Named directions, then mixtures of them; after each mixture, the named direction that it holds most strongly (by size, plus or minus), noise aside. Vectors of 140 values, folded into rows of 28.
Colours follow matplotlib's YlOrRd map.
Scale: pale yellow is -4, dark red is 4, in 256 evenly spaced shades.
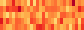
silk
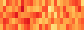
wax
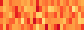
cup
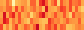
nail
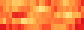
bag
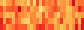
silk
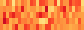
nail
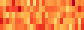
silk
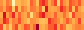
nail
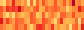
silk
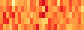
nail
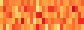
cup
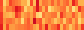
cup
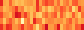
cup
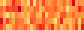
silk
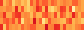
cup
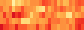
bag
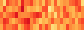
wax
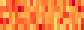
silk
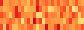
cup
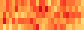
bag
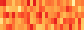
silk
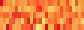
cup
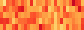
wax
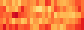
bag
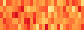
wax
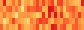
wax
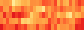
bag
